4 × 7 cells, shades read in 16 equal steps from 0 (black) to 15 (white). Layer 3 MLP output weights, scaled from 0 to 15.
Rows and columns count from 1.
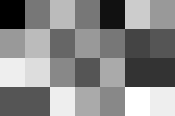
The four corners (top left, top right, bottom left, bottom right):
0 9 5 14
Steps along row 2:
up down up down down up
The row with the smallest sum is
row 1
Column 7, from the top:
9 5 3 14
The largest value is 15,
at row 4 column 6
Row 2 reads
9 11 6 9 7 4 5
